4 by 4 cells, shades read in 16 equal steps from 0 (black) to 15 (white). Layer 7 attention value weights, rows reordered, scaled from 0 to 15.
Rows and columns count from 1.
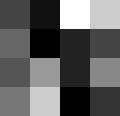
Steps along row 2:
down up up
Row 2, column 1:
6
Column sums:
22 22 19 27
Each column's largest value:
7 12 15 12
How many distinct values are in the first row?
4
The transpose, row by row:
4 6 5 7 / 1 0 9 12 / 15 2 2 0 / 12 4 8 3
